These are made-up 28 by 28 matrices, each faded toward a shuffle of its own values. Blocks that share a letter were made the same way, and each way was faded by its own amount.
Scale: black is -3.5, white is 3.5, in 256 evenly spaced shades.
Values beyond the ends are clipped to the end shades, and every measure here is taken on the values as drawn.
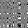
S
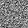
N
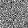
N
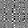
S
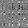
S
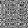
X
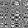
X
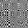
S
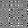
S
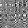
X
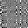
S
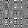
S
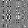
S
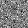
N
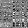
X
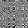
S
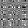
S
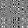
S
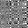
S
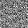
N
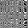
S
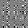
S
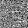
N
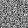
N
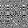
X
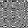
X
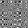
S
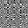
X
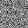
N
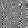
S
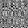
X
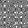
X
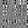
S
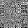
X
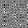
S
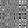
S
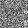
N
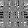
S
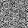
N
